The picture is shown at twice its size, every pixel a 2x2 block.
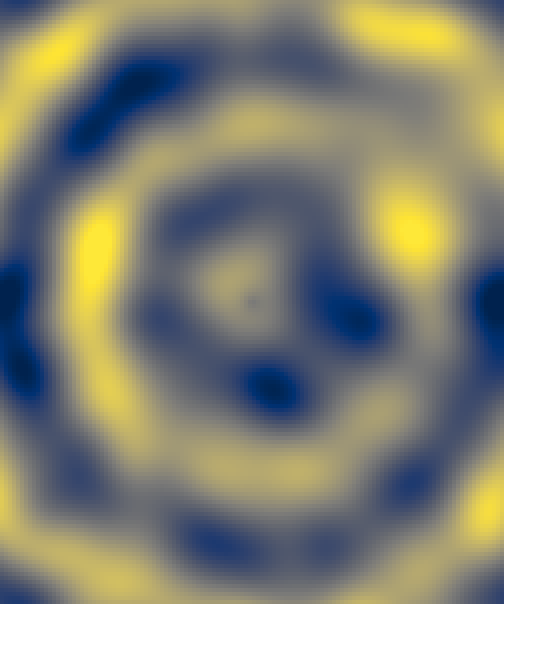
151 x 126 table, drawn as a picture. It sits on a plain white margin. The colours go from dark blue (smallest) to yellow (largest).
Lone odd cells: none. Slope: none. Rings: centred on the centre. Grain: smooth. Average level on the scale: 50%.
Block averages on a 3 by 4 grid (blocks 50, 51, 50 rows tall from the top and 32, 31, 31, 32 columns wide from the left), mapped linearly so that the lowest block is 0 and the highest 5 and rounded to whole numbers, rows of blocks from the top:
3235 / 3102 / 3323
